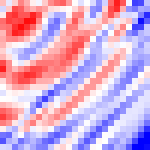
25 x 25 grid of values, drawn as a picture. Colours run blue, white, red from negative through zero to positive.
The halves do not mirror each other. No row or column stands out. The bottom right is the ninth with the lowest average. The field climbs toward the top left. The grain runs diagonally up to the right. The ninth with the highest average is the top left. Concentric rings centre on the top left.
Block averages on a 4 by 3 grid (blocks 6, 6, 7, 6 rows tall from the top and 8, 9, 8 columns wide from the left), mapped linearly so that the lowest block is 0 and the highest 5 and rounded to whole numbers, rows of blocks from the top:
532
332
321
210
